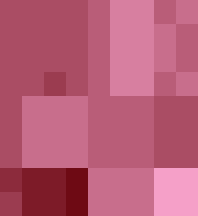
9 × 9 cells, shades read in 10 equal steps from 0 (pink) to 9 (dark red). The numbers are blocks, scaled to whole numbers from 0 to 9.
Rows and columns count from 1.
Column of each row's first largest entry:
1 1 1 3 1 1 1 4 4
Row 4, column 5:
4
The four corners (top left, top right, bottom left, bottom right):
5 3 6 0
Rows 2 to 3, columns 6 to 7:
2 2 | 2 2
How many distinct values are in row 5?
3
